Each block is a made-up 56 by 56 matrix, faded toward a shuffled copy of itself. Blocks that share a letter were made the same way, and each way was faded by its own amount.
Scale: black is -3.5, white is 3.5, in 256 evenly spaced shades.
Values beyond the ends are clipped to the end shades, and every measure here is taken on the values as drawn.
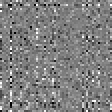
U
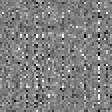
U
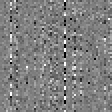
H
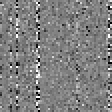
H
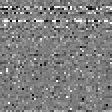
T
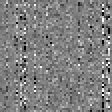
H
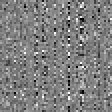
H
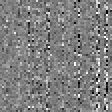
H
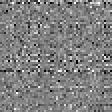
T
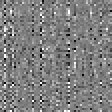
U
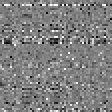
T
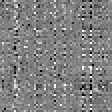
U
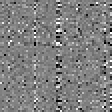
U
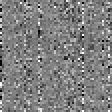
H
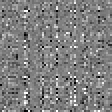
U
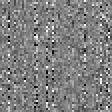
H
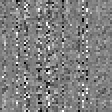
H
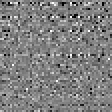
T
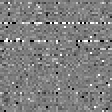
T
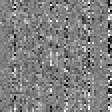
H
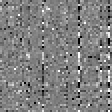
U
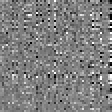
U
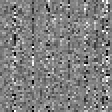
H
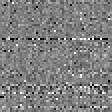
T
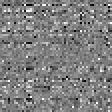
T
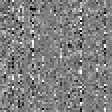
H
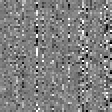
H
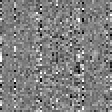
H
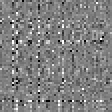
U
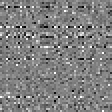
T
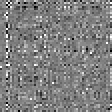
U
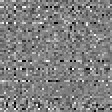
T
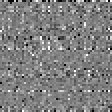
T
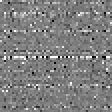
T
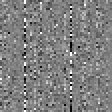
H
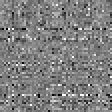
T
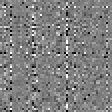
U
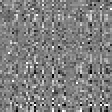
U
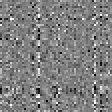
U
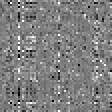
U
